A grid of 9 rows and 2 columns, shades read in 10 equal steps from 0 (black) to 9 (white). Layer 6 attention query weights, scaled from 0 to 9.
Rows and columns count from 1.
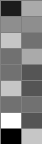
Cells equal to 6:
2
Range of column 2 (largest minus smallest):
4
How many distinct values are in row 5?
2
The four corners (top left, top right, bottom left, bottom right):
1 6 0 7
